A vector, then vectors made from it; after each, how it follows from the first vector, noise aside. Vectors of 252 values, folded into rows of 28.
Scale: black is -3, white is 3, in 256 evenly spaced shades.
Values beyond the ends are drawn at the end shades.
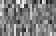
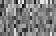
sign-scrambled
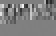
partly zeroed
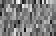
sign-scrambled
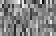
sign-scrambled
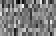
sign-scrambled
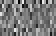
sign-scrambled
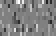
partly zeroed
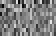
sign-scrambled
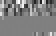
partly zeroed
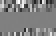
partly zeroed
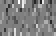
partly zeroed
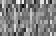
sign-scrambled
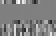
partly zeroed
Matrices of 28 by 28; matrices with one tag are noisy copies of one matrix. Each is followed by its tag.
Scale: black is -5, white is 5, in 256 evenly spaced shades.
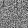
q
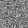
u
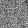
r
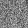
r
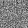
q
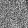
r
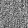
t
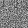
q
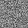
u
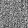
t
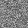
u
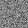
u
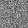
u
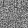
q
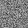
u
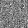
t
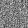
t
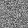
u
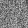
r
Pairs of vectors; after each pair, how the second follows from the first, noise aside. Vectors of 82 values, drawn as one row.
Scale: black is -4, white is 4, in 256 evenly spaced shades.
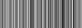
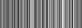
negated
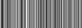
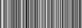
negated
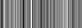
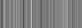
shrunk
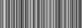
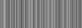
shrunk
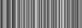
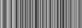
negated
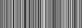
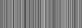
shrunk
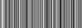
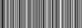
negated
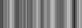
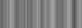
shrunk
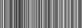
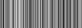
negated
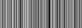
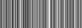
negated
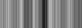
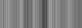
shrunk
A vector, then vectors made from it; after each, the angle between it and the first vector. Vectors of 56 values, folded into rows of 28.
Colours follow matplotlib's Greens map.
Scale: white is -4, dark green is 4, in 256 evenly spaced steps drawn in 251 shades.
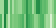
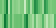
partly aligned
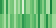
orthogonal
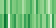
partly aligned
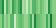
partly opposed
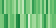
orthogonal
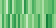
partly opposed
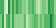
nearly opposite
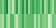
partly aligned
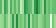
partly aligned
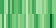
nearly opposite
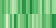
orthogonal
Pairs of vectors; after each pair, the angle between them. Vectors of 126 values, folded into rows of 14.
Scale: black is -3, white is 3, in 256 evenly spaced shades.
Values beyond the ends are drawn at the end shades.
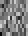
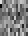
orthogonal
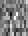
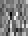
nearly parallel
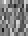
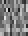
partly opposed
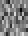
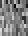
orthogonal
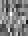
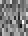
orthogonal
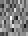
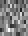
partly opposed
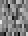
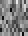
orthogonal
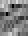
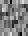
partly aligned
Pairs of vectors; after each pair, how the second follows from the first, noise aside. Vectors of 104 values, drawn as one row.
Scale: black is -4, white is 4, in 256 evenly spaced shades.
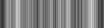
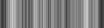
reversed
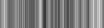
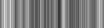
reversed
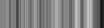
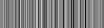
shuffled
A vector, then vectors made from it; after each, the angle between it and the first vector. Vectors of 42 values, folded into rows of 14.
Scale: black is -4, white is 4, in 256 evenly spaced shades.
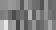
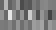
orthogonal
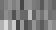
nearly parallel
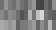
partly aligned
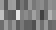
orthogonal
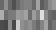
partly opposed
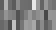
orthogonal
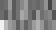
partly aligned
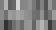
partly opposed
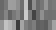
partly aligned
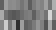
partly aligned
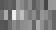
partly opposed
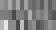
nearly parallel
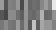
orthogonal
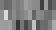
partly aligned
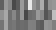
orthogonal
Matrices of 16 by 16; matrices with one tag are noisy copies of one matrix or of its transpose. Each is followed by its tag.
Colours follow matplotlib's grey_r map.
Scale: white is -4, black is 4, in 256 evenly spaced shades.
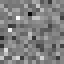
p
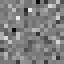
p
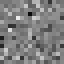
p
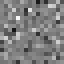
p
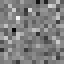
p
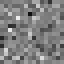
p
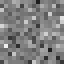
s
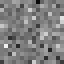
s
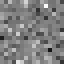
s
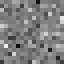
s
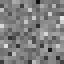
s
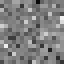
s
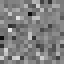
p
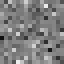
s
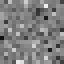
s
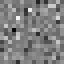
p
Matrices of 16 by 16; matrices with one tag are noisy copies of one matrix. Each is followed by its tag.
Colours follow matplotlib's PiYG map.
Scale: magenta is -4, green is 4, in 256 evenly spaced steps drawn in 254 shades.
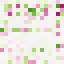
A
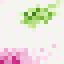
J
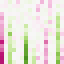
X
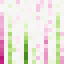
X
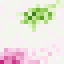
J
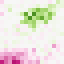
J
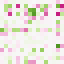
A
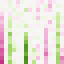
X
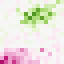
J
